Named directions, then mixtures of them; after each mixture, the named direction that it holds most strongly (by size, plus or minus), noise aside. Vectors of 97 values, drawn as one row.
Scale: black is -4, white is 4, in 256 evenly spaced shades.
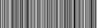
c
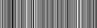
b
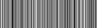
c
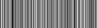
c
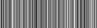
c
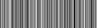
c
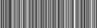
c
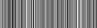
b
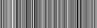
b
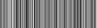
b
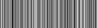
c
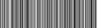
c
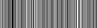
b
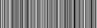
c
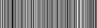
b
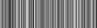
b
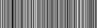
b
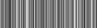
c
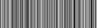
c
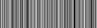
c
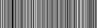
b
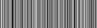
c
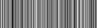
c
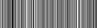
b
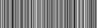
c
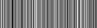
b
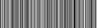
c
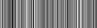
b
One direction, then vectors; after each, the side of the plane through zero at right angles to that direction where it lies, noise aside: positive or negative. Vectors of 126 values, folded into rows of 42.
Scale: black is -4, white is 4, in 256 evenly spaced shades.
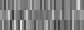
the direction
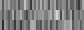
negative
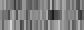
negative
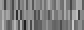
positive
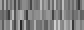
negative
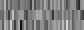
negative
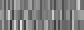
positive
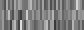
positive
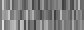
positive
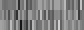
negative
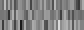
negative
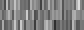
positive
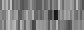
positive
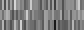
positive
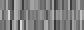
positive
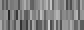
negative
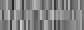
positive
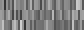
positive
